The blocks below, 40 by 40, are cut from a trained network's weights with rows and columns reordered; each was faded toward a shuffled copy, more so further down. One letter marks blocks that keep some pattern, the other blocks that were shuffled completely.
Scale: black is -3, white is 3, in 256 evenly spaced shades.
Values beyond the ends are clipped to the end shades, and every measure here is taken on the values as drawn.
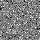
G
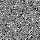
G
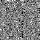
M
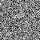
G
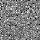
M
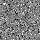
G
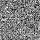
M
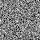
G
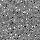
G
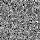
M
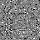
M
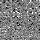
M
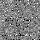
M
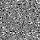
M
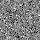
G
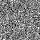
G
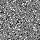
G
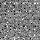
M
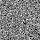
G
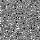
M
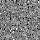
M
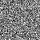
G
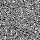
G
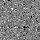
M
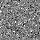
G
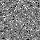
G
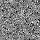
G
